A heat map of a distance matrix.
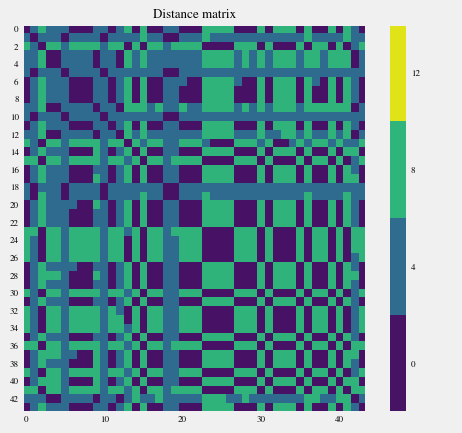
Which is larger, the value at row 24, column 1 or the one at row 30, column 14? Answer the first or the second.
the second
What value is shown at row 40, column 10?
4
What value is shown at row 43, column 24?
8
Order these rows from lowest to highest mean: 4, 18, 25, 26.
18, 26, 25, 4
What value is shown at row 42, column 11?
4
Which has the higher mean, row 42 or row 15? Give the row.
15
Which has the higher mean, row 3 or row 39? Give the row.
3
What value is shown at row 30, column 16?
8
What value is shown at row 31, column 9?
4
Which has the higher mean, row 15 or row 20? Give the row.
15
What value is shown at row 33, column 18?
4
